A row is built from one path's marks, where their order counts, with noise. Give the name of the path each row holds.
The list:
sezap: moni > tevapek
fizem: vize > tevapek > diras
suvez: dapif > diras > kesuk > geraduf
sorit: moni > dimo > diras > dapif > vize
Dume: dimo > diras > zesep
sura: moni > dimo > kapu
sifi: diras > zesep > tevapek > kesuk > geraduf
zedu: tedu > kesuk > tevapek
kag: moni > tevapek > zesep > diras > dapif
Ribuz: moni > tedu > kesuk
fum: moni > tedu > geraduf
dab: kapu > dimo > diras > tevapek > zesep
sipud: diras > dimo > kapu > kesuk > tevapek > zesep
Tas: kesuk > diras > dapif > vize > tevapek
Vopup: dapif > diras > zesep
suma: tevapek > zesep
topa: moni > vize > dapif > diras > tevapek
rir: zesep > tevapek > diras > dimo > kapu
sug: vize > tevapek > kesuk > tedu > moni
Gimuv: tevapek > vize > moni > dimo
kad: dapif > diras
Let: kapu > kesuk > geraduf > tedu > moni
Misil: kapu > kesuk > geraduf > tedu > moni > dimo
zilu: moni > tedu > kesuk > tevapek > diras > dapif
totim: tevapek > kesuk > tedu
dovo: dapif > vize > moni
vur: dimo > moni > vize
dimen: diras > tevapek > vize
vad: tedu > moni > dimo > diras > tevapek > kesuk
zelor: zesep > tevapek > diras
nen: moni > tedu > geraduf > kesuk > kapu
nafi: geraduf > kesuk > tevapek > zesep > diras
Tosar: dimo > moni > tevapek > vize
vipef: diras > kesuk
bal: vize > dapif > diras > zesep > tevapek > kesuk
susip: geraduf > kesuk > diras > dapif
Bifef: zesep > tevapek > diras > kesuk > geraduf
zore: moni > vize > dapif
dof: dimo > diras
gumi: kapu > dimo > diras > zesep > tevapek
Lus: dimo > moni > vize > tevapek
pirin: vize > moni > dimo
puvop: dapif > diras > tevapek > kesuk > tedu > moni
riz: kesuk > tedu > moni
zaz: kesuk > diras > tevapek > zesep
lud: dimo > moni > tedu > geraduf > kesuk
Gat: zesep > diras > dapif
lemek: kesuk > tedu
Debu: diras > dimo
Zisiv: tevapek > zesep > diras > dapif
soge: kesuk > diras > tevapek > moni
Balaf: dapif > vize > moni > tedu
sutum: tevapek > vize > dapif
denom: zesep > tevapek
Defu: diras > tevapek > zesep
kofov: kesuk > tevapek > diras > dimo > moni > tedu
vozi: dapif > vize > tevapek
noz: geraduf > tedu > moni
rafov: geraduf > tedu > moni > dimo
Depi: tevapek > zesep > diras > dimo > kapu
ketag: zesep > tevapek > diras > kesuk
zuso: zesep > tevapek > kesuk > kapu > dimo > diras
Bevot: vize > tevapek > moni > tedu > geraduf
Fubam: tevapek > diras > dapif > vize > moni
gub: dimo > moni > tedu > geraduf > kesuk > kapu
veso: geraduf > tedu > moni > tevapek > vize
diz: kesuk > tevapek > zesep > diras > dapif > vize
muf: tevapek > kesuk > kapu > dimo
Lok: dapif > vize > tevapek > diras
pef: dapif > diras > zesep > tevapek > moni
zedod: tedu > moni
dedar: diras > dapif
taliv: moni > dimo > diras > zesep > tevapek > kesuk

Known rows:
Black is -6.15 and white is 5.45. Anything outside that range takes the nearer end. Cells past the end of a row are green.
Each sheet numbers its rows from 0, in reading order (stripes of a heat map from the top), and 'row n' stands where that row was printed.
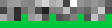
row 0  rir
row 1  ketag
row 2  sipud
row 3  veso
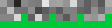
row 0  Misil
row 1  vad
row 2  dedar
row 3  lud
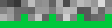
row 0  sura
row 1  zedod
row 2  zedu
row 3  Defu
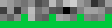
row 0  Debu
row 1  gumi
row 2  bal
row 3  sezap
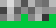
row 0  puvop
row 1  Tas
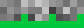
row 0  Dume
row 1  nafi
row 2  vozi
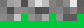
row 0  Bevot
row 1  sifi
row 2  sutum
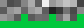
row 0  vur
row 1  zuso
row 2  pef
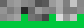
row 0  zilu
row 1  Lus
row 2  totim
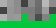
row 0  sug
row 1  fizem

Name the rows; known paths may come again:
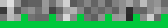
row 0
puvop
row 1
zore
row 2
noz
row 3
pirin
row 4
rir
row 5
zedod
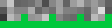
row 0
rafov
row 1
fum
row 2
dab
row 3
veso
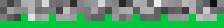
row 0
Lus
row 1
totim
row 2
gub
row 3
zelor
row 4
sezap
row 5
zuso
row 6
vipef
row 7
nen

